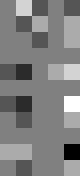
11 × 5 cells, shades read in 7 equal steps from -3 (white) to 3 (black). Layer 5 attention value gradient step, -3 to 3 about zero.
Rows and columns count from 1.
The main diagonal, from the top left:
0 1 1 0 -2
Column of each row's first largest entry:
3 2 3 1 2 1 2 2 1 5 2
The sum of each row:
0 -1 0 0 0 0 0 0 0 1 0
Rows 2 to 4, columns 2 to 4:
1 -1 0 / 0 1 0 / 0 0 0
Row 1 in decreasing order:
1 1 0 0 -2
